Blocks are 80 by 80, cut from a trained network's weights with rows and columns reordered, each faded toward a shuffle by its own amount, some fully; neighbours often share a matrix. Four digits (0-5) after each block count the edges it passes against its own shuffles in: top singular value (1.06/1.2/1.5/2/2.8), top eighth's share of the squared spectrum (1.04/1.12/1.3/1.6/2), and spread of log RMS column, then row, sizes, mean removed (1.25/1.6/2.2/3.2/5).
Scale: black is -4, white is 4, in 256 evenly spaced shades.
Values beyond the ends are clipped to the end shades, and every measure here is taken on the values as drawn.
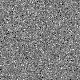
0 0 0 0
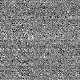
3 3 3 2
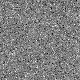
0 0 0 0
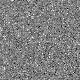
0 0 0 0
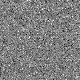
0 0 0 0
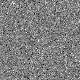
0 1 0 0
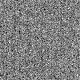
1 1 0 0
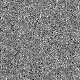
1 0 0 0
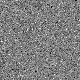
0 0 0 0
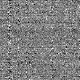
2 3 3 1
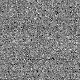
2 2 1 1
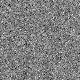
1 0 0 0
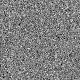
1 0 0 0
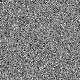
1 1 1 0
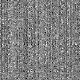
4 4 2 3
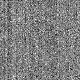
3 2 0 2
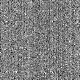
3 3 1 1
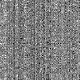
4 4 2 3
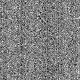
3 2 1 1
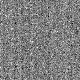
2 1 0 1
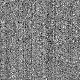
3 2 0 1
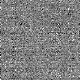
2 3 3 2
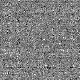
2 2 2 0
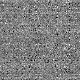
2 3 2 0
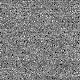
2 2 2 1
